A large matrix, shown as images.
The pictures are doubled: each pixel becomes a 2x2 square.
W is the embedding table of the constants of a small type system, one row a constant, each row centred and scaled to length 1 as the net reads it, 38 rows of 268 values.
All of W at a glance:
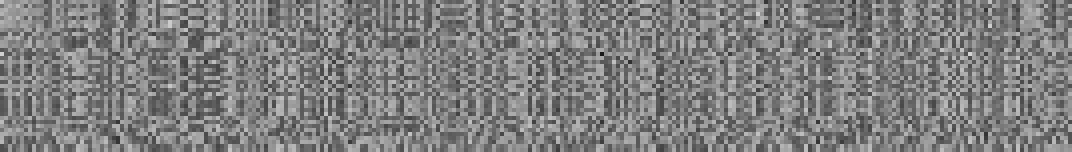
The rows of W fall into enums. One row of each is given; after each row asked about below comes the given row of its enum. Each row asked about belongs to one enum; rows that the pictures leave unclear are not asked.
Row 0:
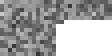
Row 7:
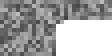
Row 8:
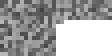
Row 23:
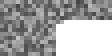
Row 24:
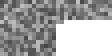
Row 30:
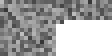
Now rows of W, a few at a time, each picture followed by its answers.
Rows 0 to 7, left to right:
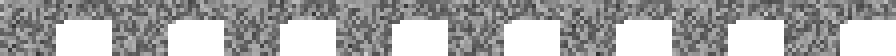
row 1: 23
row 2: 0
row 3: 0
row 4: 23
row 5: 0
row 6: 0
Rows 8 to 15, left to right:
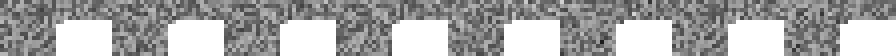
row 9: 23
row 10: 7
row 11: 7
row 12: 24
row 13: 30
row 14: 8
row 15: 0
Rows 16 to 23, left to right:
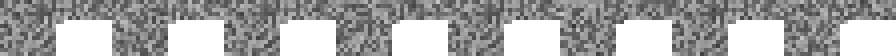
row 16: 8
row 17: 24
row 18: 8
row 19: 7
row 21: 0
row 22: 8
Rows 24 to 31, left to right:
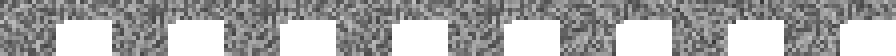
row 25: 8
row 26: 8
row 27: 24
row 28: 8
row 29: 7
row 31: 7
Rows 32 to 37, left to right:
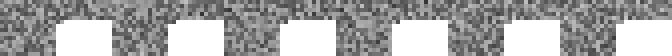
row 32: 23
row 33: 0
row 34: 30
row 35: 30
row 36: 24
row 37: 24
